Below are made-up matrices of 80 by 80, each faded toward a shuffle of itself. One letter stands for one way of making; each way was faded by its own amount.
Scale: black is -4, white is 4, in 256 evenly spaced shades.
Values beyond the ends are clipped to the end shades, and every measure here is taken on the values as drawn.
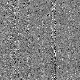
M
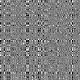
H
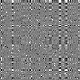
H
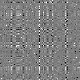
H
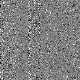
M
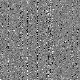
M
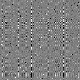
H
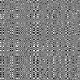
H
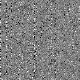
M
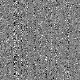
M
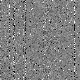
M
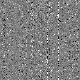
M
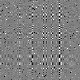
H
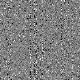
M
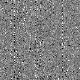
M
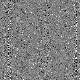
M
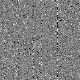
M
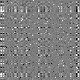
H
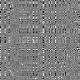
H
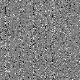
M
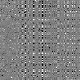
H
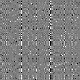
H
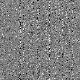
M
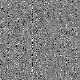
M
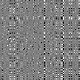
H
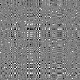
H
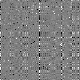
H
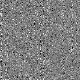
M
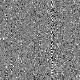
M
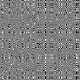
H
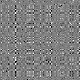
H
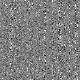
M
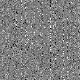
M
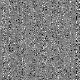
M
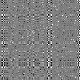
H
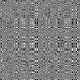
H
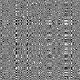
H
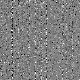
M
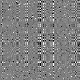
H
